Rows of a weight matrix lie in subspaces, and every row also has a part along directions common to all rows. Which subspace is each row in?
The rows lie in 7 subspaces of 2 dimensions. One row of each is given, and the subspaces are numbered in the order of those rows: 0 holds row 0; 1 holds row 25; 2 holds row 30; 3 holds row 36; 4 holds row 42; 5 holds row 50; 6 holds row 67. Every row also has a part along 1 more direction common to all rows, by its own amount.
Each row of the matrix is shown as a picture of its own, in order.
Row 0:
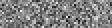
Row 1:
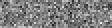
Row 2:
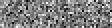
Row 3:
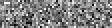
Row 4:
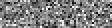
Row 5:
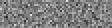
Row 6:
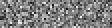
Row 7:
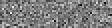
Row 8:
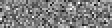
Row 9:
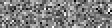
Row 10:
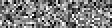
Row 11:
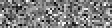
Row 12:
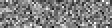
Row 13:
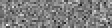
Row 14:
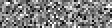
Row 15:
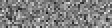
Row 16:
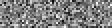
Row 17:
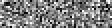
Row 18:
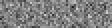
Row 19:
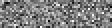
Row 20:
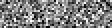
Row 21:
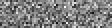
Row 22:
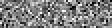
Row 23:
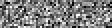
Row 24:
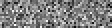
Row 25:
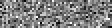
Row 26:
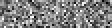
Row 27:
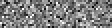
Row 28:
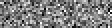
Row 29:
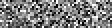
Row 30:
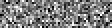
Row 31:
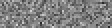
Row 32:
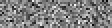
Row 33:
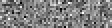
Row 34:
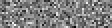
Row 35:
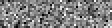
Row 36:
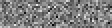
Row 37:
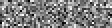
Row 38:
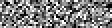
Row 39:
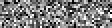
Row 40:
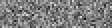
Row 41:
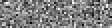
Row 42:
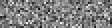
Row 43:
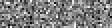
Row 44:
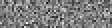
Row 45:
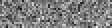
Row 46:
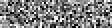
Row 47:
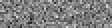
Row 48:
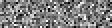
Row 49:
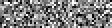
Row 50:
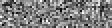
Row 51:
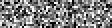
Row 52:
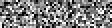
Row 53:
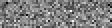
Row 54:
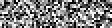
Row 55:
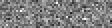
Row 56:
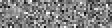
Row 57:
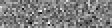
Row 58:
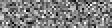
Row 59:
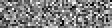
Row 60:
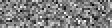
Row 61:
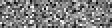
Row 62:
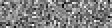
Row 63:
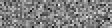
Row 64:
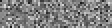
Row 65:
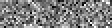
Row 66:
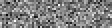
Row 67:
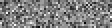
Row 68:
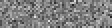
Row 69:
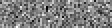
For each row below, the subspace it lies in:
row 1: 3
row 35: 4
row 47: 5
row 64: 5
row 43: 5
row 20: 0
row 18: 6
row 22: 6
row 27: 3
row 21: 0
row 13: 2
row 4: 6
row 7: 2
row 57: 3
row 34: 6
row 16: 3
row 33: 5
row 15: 2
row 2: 4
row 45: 2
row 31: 1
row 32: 0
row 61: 3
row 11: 2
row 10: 2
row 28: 1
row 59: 6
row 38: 3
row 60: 0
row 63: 1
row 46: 4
